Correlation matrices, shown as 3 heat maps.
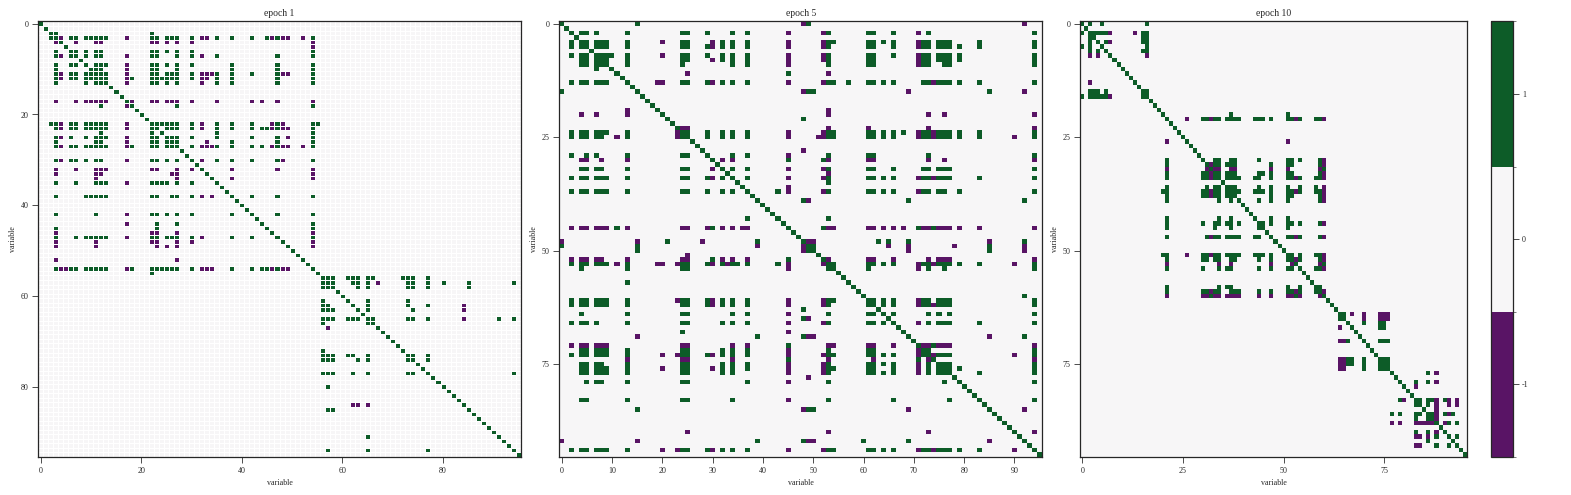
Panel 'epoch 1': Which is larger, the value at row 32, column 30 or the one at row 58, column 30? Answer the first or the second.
the second
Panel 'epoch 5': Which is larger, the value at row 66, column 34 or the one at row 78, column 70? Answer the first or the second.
the first
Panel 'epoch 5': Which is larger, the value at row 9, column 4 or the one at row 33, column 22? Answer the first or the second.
the first
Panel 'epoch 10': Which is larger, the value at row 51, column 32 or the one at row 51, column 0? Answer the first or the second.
the second
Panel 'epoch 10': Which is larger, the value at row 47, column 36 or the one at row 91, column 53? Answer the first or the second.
the first
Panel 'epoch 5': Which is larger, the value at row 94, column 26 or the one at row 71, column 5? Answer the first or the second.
the first
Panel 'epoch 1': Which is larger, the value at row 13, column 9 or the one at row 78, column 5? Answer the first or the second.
the first
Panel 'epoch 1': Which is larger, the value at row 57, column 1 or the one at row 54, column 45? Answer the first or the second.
the second
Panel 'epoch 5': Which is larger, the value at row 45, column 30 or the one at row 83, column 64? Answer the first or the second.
the first
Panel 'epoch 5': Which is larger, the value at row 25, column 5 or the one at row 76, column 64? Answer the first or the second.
the first
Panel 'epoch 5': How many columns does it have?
96
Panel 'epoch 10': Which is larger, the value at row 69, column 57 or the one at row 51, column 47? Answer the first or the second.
the second
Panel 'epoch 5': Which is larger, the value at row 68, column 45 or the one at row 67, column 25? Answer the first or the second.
the second
